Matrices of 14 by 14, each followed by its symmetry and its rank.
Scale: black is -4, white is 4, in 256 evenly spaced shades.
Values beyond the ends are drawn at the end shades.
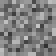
symmetric, full rank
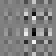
neither, rank one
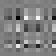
neither, rank one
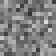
neither, full rank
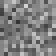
neither, full rank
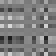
neither, rank one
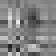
neither, rank two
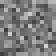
neither, full rank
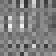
neither, rank two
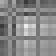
symmetric, rank one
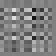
neither, rank one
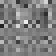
neither, rank two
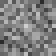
symmetric, full rank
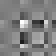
symmetric, rank one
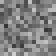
neither, full rank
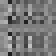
neither, rank two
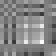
symmetric, rank one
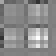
symmetric, rank one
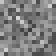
symmetric, full rank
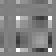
symmetric, rank one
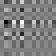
neither, rank one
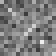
symmetric, full rank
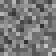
symmetric, full rank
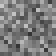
neither, full rank
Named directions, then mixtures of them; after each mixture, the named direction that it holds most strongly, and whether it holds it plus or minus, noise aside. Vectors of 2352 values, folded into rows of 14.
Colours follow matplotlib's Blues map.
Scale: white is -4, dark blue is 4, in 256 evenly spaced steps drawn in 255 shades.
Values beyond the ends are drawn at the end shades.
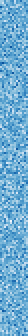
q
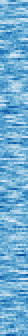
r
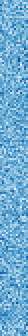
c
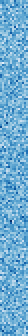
q, minus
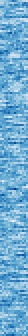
r, plus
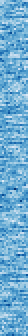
r, plus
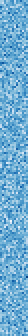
q, plus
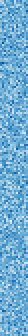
q, plus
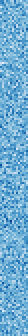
q, minus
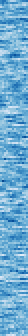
r, minus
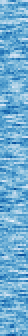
r, plus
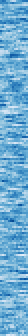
r, minus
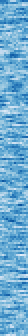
r, minus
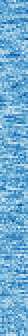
r, minus
